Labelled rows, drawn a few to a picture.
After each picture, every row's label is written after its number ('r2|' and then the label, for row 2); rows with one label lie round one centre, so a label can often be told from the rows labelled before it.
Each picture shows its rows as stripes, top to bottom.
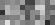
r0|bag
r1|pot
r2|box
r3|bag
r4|pot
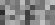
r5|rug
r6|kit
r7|box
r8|bag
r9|box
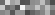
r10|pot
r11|rug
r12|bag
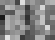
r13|rug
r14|box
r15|bag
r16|box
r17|box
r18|kit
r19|bag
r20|pot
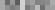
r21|rug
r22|rug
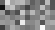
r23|kit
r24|box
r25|rug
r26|bag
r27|rug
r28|box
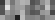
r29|kit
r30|kit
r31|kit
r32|rug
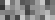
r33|pot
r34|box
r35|bag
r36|rug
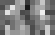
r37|bag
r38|box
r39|pot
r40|bag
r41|bag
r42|kit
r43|kit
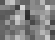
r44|box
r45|rug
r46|bag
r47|bag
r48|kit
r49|bag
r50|bag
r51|kit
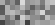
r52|rug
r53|kit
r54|box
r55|rug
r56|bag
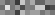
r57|rug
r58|pot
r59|rug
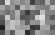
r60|kit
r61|rug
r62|bag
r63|pot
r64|box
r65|kit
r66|bag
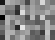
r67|box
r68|rug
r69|rug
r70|box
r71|kit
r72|rug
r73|kit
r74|kit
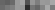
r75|bag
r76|bag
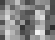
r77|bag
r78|kit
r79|pot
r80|pot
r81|box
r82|pot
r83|pot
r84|box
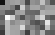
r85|box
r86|rug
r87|bag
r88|pot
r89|kit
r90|kit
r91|box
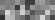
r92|bag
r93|rug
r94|kit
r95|box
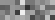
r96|rug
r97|bag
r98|rug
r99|kit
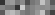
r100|box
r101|rug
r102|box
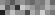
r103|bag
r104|rug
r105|box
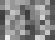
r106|kit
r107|pot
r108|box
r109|box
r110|kit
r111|bag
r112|kit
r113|pot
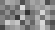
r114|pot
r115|rug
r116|bag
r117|rug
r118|pot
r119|box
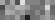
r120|rug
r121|kit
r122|kit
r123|bag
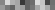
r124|pot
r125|bag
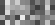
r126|kit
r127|kit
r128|kit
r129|rug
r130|kit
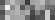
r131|box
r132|pot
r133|kit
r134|kit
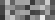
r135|kit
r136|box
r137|kit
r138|box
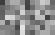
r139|box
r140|bag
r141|rug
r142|pot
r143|rug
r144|rug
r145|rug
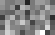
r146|bag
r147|rug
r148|bag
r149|box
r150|kit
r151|kit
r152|pot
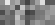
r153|pot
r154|rug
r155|bag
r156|bag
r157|bag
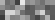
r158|rug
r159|bag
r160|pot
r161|kit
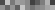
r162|kit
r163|rug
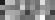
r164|box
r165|rug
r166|box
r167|pot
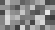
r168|pot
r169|rug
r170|kit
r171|pot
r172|pot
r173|rug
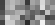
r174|box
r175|box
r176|kit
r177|pot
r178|box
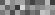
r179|kit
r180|rug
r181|bag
